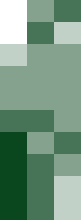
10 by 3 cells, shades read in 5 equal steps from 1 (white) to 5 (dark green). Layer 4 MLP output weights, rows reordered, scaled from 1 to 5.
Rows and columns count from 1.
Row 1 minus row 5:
-2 0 1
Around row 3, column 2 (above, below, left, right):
4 3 2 3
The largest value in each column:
5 4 4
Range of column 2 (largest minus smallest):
1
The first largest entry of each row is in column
3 2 2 1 1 1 1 1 1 1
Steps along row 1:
up up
